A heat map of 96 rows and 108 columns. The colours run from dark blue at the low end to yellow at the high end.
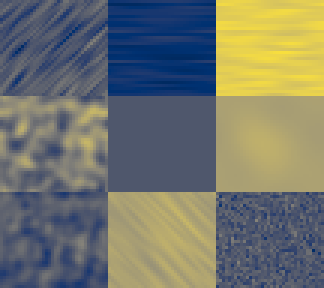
The table splits into 3 rows of 3 panels. Panel 1,1: low, slanting up to the right. Panel 1,2: very low, streaked across, faint in contrast. Panel 1,3: very high, streaked across, faint in contrast. Panel 2,1: middling, blotchy, strong in contrast. Panel 2,2: low, flat. Panel 2,3: high, smooth, faint in contrast. Panel 3,1: low, blotchy. Panel 3,2: high, slanting down to the right, faint in contrast. Panel 3,3: low, fine-grained.
